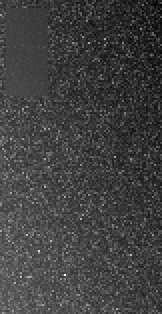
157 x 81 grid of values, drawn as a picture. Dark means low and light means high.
The halves do not mirror each other. No row or column stands out. The top right is the ninth with the lowest average. The bottom left is the ninth with the highest average. The top left is the smoothest part. In the top left lies a patch that is calmer than the rest. The field climbs toward the bottom left. No regular stripes run through it.
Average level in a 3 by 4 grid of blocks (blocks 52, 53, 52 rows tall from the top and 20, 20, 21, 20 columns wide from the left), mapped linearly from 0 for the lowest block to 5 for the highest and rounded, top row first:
3 2 1 0 | 4 3 2 1 | 5 4 3 2
